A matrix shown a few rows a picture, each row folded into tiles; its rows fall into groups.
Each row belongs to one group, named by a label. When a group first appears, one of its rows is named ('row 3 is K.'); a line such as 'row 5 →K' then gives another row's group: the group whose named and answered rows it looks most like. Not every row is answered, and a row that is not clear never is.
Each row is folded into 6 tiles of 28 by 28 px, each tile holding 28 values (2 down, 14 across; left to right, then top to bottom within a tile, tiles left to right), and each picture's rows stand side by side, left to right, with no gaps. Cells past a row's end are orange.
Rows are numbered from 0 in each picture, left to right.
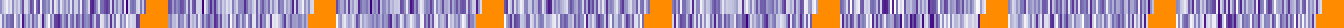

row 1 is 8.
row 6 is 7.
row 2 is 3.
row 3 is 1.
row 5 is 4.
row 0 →4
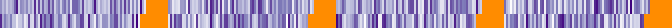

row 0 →7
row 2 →3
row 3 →4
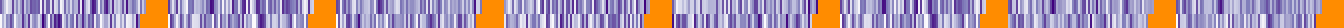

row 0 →4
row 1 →3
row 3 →7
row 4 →1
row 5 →3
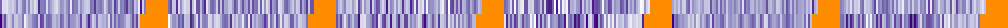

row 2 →3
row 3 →4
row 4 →7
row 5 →4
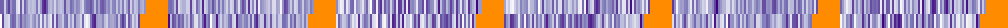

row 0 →8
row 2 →7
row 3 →4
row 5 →4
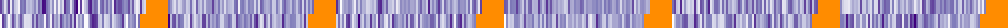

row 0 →3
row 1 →1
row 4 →1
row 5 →4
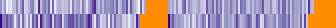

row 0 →4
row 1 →7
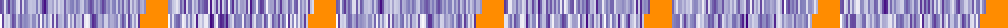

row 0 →8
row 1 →7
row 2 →8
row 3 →1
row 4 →3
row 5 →1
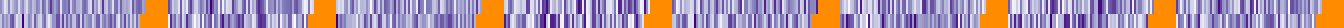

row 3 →3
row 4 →1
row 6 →4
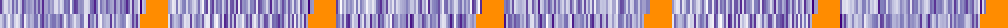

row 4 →7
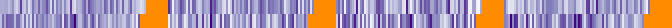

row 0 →4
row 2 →8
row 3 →4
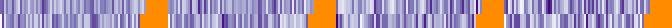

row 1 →4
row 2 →3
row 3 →1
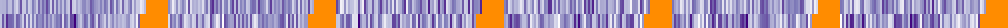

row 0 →4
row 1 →7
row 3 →1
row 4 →3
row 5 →4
